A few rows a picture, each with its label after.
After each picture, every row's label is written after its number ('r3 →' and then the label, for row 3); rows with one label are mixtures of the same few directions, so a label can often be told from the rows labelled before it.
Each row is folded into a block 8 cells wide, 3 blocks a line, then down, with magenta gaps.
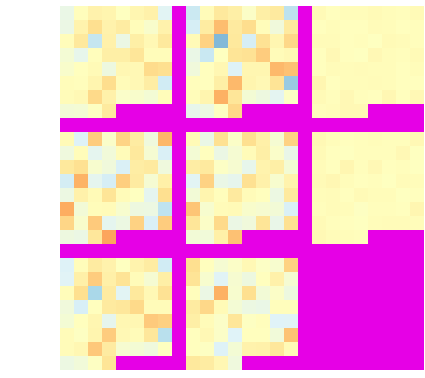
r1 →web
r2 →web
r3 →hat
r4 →hat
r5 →hat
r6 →web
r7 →web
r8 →web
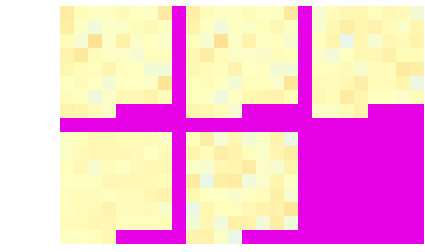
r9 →web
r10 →web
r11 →web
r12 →web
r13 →hat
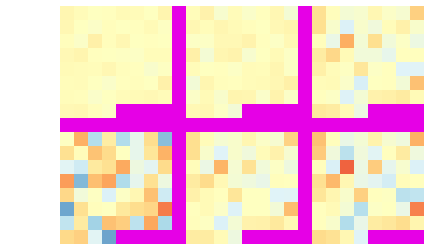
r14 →web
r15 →hat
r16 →web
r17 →hat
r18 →web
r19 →web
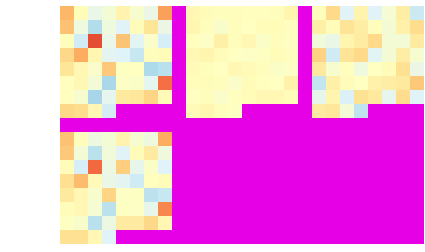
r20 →web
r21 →web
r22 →hat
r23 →web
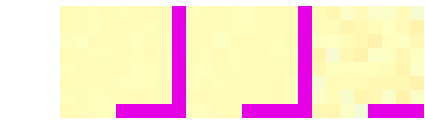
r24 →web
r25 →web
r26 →hat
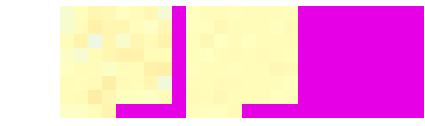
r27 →web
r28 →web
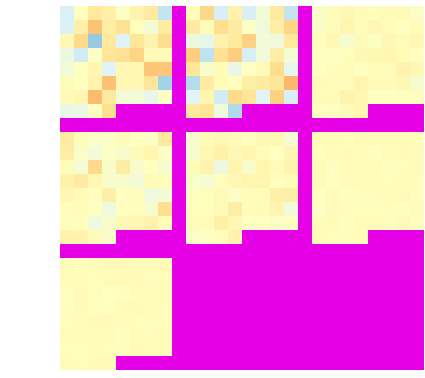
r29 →web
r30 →hat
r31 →web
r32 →web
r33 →web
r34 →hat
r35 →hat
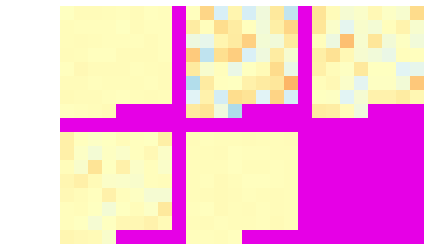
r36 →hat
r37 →hat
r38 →web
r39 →web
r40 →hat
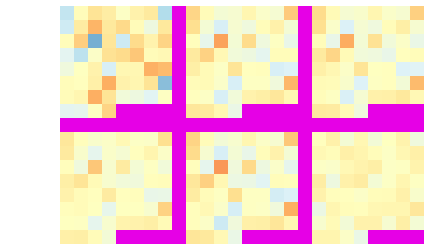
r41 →web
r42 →web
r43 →web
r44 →web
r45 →web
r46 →hat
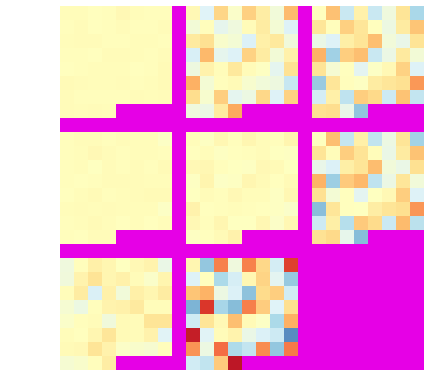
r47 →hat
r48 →hat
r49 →hat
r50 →web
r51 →hat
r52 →hat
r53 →web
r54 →hat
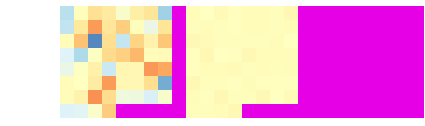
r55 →web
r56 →hat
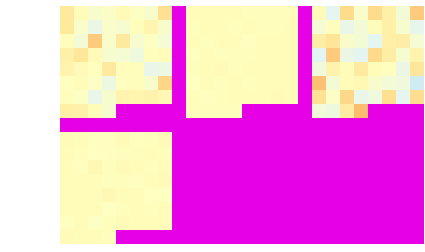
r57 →web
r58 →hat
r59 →hat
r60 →web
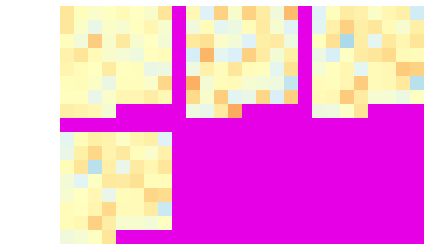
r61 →web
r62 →hat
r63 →web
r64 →web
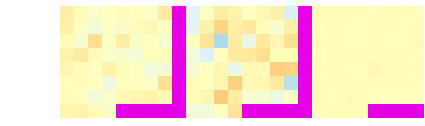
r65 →web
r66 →web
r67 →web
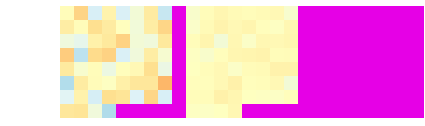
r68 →hat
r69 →web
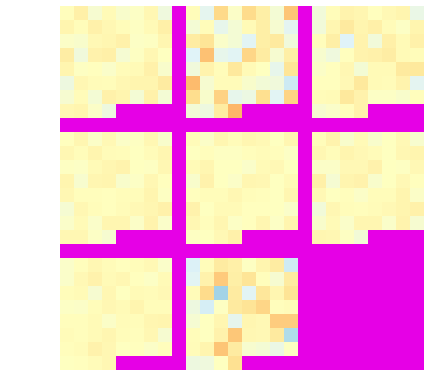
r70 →hat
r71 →hat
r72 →web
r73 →hat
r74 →hat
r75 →hat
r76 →web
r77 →web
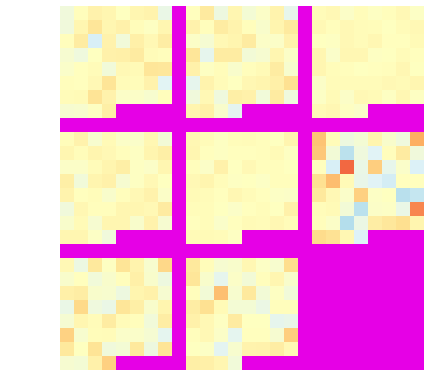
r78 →web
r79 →hat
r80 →hat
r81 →hat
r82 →web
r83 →web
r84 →hat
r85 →web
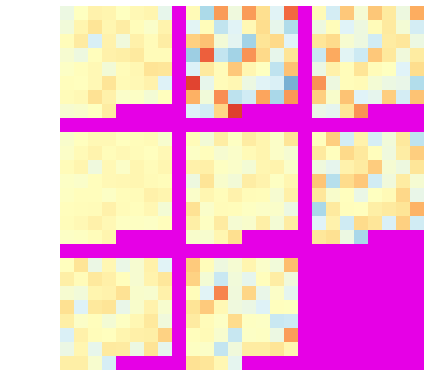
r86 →web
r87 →hat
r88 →hat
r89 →web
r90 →hat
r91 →hat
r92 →hat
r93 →web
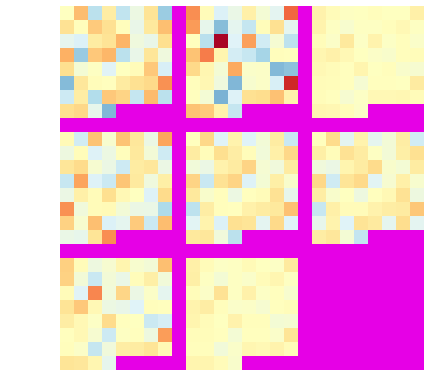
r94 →hat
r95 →web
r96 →web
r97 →hat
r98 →hat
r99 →hat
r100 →web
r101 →web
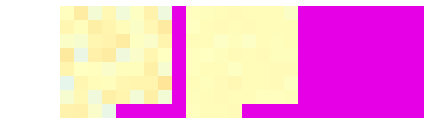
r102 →hat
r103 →web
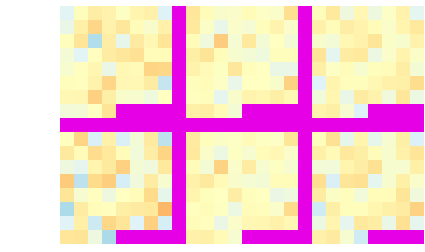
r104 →web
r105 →web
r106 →hat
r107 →hat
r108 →web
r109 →hat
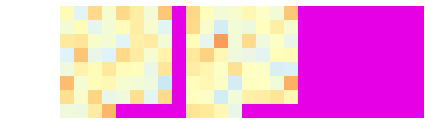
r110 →hat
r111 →web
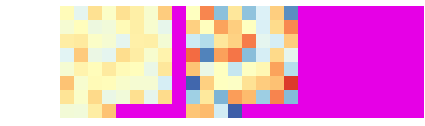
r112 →hat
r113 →hat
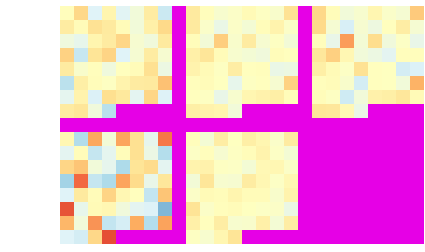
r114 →hat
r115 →web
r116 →web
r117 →hat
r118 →hat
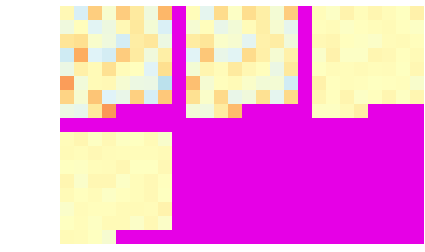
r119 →hat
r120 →hat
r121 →hat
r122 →hat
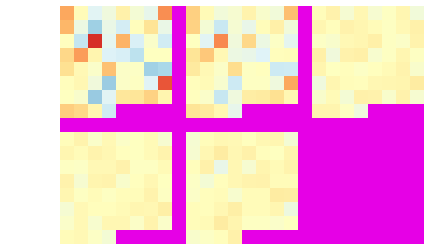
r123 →web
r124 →web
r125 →hat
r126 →hat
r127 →web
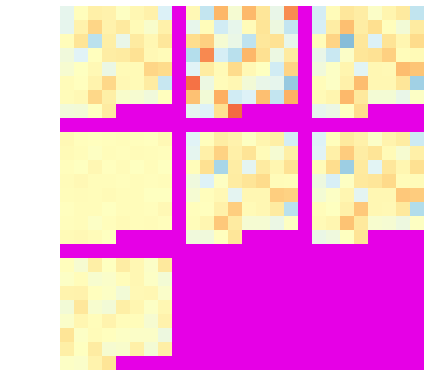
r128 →web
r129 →hat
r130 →web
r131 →web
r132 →web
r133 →web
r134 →hat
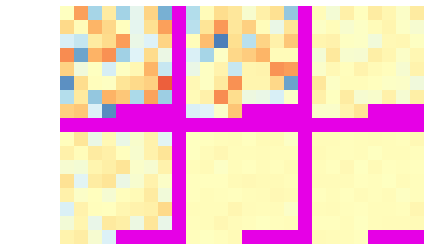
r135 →hat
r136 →web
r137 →hat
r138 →hat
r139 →web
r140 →web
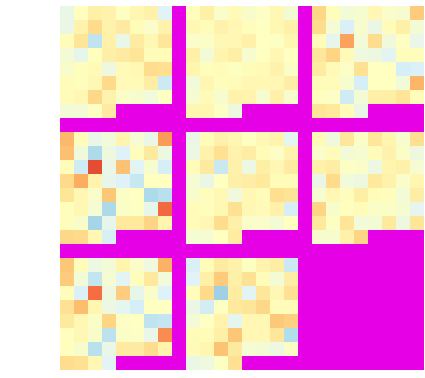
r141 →web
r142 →hat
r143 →web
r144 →web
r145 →web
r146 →hat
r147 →web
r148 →web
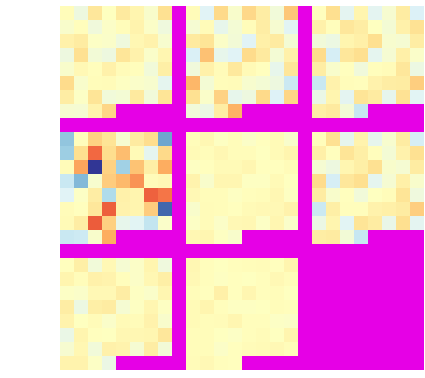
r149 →hat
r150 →hat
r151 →hat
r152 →web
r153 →hat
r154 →hat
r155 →hat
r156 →web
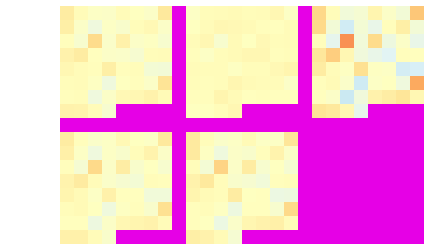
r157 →web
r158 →web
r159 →web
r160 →web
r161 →web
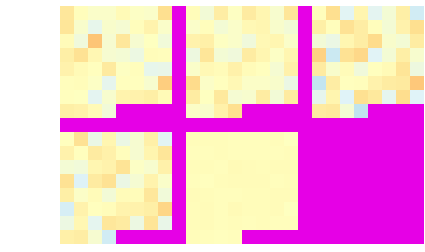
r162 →web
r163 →hat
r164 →hat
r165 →hat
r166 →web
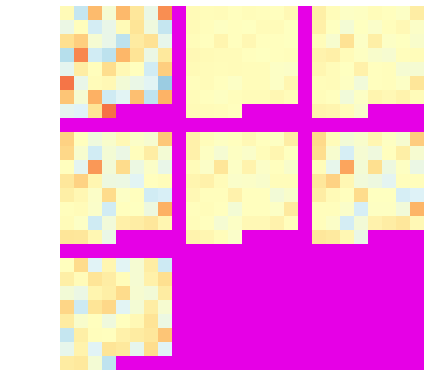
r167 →hat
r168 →web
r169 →web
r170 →web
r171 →web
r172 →web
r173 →hat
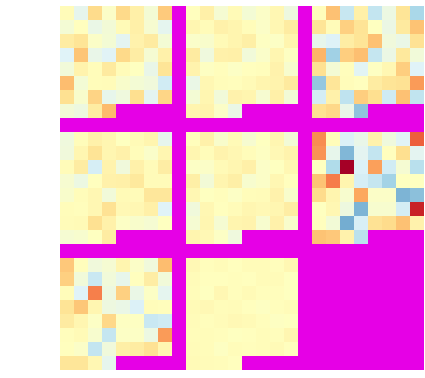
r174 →hat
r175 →hat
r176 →hat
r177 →web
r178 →hat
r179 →web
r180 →web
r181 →web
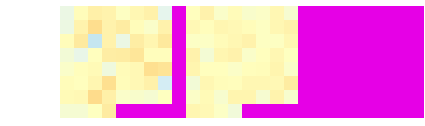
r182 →web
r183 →hat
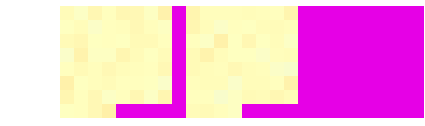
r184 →hat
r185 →web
